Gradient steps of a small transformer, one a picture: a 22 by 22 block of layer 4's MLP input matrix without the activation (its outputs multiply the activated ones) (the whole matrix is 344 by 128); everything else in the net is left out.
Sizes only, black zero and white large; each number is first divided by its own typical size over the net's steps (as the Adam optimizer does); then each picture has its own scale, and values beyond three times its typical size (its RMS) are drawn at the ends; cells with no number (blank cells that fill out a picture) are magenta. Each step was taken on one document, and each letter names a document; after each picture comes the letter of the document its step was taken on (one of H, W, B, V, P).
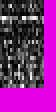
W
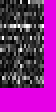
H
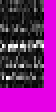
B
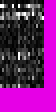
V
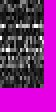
H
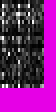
V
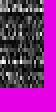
H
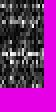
W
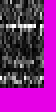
H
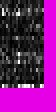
V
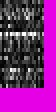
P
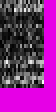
H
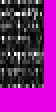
V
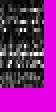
W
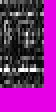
P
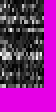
W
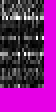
V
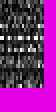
H
